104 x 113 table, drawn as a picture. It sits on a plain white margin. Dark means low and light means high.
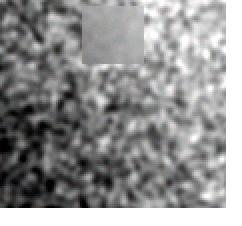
Ninth with the highest average: top right. Calmest part: top middle. Grain: blotchy. Slope: up to the top right. Odd patch: calmer, in the top middle. Average level on the scale: 50%. Mirror symmetry: none. Ninth with the lowest average: bottom left.
